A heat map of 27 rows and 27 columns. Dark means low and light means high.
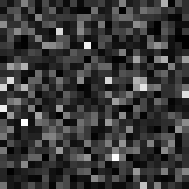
No regular stripes run through it. The middle left is the roughest part. Fine speckle covers the field. Most values sit low, with a long tail of high ones.
